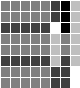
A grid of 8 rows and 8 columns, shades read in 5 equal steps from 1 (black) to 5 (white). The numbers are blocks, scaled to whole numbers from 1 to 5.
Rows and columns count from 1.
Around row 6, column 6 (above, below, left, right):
4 2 2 2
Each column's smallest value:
2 2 2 2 2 2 1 4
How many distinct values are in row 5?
2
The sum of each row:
22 22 20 26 26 20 24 24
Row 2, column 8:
4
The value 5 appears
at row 3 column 6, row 7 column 8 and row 8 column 8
